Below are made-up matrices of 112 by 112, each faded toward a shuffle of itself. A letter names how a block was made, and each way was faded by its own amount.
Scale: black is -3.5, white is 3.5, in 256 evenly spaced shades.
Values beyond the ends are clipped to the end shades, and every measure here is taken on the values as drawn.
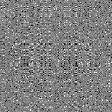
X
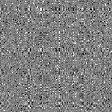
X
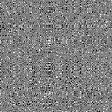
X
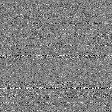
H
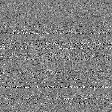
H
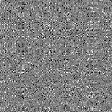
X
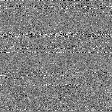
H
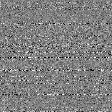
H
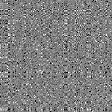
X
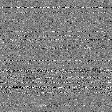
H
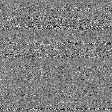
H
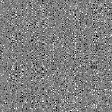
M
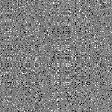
X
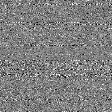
H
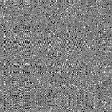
X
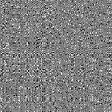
X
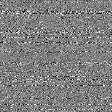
H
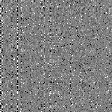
M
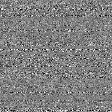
H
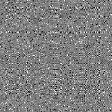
X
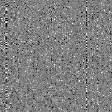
M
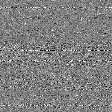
H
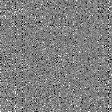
M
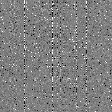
M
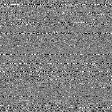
H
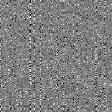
M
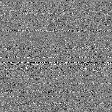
H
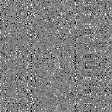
M
